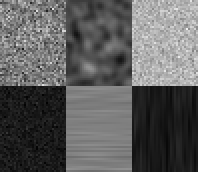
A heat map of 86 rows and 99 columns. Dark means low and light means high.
It is made of 2 by 3 panels. Panel 1,1: middling, fine-grained, strong in contrast. Panel 1,2: low, blotchy. Panel 1,3: high, fine-grained. Panel 2,1: very low, fine-grained, faint in contrast. Panel 2,2: middling, streaked across, faint in contrast. Panel 2,3: very low, streaked downward, faint in contrast.
